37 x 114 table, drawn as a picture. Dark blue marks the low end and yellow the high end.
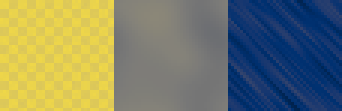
It is made of 1 by 3 panels. Panel 1,1: very high, checkered, faint in contrast. Panel 1,2: middling, smooth, faint in contrast. Panel 1,3: very low, slanting down to the right, faint in contrast.
